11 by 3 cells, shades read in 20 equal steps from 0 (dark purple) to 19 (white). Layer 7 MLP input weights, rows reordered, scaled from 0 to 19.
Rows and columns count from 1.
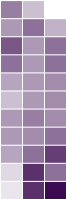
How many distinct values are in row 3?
3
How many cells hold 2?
0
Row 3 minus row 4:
-2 0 0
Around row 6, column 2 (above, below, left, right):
11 9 14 10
